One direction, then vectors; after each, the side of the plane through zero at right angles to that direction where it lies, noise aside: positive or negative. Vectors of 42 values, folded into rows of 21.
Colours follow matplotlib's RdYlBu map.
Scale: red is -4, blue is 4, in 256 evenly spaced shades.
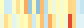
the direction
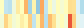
positive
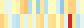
positive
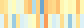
negative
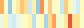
positive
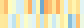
negative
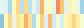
positive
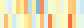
positive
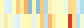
positive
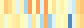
negative
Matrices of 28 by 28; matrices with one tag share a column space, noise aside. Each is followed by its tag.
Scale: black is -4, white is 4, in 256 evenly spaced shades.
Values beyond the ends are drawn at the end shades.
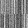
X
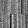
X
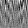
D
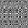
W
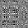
W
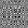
W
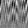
D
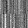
X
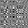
W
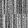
X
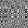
W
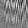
D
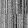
X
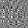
W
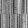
X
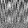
D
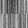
X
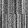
X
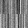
X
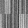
X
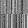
X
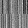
X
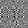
W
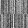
X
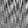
D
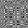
W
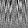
D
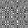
W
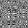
W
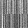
X
